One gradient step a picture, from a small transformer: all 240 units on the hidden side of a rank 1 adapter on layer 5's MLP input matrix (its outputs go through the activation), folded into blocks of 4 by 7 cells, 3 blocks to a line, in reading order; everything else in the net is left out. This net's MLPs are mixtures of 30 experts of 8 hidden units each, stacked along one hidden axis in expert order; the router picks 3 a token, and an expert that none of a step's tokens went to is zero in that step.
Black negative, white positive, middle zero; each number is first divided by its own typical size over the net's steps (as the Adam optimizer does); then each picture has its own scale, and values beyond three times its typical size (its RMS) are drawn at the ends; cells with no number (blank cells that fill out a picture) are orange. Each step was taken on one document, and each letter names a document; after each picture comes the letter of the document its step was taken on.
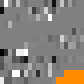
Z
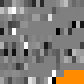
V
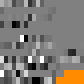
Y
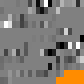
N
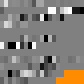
Z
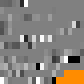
Y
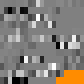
Z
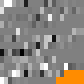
Z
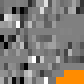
V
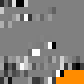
Y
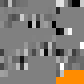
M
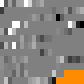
Y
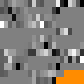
M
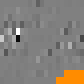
N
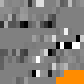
V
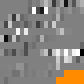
M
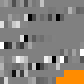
Y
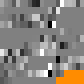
V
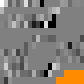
N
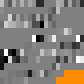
V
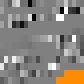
Z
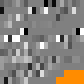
Z
